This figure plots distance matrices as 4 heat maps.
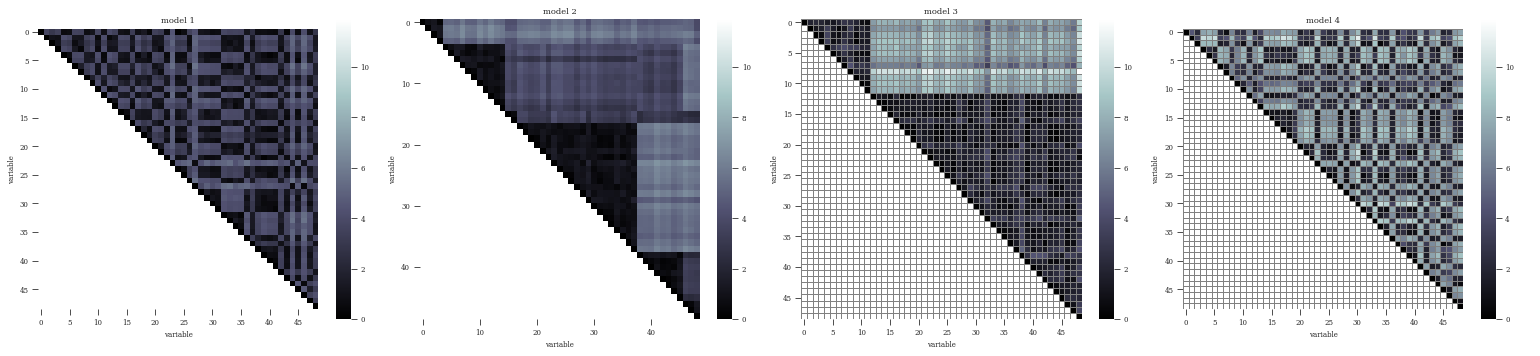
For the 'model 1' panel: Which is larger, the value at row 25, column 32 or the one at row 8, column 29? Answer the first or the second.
the first
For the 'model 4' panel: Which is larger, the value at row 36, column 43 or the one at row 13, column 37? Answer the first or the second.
the second
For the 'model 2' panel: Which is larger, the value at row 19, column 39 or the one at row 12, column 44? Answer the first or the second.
the first
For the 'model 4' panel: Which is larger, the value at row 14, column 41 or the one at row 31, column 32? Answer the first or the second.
the second
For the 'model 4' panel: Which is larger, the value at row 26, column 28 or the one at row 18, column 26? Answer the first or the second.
the second
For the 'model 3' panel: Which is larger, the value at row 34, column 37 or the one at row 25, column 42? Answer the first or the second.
the second
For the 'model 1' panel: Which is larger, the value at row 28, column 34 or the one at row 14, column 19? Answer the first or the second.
the first
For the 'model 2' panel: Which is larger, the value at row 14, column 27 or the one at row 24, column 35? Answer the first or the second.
the first
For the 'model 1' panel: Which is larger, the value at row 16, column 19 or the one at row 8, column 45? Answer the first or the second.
the first
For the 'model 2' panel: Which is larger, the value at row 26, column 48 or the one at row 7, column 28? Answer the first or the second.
the first
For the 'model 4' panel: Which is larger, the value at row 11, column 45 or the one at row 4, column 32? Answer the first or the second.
the second
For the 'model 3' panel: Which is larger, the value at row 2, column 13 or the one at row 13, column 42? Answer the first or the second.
the first
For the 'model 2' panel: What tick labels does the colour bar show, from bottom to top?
0, 2, 4, 6, 8, 10
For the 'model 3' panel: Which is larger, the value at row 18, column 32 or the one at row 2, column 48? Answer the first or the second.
the second
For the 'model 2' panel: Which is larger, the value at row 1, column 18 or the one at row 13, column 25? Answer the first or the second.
the first
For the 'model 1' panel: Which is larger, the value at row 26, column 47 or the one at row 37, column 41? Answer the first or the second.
the first
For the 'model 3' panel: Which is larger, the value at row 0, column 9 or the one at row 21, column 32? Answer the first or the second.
the second
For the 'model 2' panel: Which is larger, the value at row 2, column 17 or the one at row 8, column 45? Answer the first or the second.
the first
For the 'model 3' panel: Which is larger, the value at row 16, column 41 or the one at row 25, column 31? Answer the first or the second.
the second
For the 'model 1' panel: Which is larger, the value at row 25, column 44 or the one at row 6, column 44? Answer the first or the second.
the second
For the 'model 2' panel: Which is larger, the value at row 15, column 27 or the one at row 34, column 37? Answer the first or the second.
the first
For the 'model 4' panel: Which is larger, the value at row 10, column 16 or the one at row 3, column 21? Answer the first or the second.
the second
